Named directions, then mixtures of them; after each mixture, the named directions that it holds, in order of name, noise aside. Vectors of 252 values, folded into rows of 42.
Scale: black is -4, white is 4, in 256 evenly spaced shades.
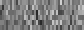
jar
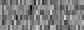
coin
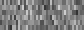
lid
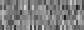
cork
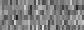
coin, cork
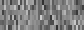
coin, lid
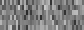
lid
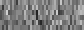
jar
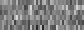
coin, cork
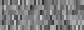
coin, lid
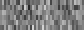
cork, lid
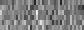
coin, jar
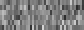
cork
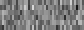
cork, jar
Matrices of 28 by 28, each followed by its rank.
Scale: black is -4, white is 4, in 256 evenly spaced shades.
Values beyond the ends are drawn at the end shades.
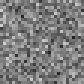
full rank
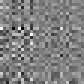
three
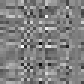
three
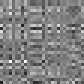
three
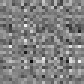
three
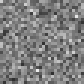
full rank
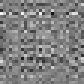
three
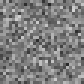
full rank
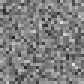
full rank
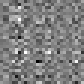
three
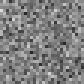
full rank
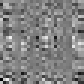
three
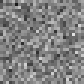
full rank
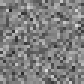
full rank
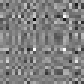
three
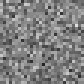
full rank
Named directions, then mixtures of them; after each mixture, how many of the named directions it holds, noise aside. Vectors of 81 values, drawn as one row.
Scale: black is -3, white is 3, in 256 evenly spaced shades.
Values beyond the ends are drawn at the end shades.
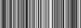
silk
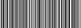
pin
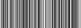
two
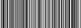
two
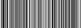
two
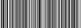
one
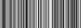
one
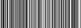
two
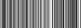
one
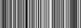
one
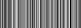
two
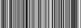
two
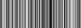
one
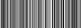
two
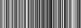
one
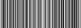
two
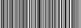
one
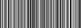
one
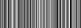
two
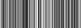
two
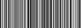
two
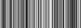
one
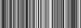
one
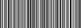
one
